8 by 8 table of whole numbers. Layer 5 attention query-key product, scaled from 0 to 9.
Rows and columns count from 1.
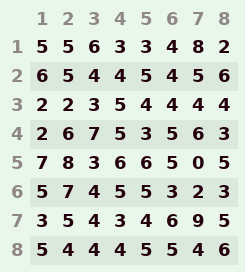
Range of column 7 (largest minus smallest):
9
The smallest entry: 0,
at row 5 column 7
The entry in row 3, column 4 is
5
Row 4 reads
2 6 7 5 3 5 6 3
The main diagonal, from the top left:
5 5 3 5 6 3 9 6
